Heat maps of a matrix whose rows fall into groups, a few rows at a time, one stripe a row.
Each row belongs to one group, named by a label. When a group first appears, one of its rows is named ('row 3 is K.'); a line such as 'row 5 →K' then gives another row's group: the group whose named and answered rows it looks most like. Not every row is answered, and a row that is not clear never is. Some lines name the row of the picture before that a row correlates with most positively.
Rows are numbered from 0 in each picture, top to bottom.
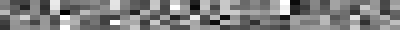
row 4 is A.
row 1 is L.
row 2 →L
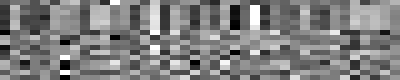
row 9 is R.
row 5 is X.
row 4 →X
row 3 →X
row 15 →L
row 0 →A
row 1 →X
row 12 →L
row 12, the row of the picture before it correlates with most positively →1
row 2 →X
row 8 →L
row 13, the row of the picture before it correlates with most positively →2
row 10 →X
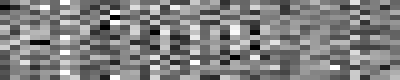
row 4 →A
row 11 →X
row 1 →R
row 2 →A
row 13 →R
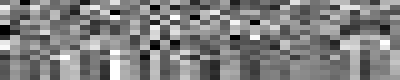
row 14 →A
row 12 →A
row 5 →R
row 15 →A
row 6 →R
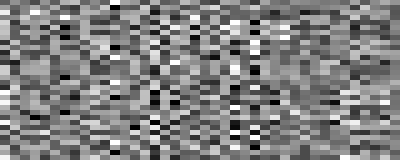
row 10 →X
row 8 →X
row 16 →A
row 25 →X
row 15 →L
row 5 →L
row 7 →L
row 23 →R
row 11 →A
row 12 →R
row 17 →X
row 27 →X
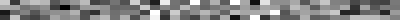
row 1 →L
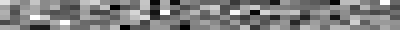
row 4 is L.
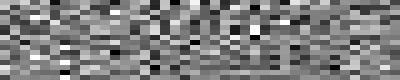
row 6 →X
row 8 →L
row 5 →X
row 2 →A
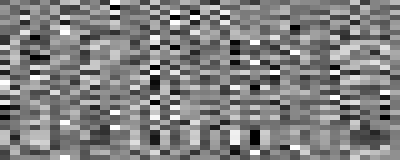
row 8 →X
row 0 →A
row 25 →A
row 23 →R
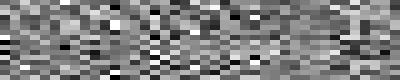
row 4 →A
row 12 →X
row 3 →X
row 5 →A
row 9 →L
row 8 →R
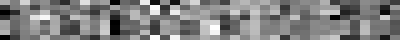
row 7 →R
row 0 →L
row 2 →R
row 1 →R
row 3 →R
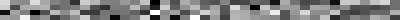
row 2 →R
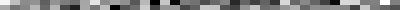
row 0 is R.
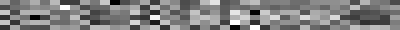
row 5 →X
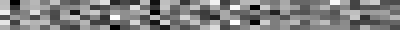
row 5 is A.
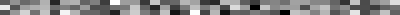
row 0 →A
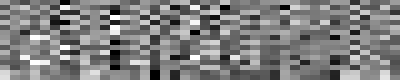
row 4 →L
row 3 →A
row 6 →L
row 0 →L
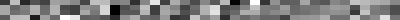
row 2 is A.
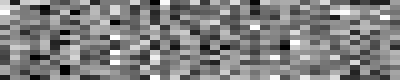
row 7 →A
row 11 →R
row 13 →L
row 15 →R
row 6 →L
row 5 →X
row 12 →A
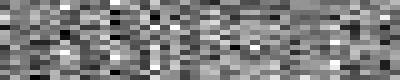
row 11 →A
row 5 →R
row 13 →R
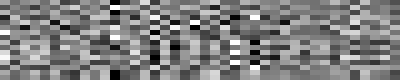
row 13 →X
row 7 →A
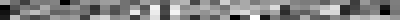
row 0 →L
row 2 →R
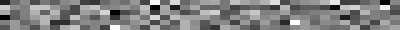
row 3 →R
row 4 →L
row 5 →A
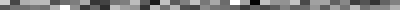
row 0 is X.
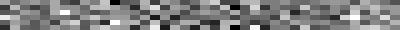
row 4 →A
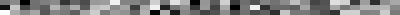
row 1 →X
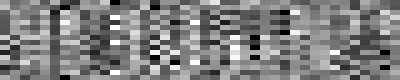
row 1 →L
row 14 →A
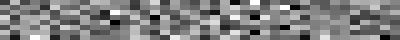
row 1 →L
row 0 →X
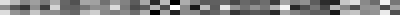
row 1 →L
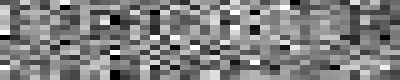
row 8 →L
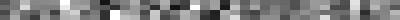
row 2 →A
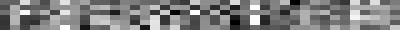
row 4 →X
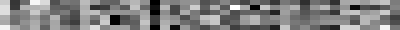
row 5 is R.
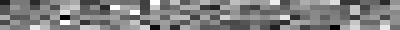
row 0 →R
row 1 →A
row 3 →L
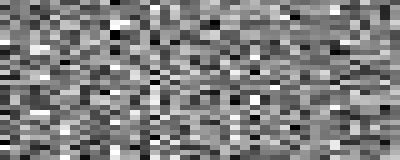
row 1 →R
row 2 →R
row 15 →R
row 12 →L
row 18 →A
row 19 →X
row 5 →A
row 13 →A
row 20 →X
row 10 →R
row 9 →R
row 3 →L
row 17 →R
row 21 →R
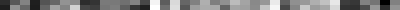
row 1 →R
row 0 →R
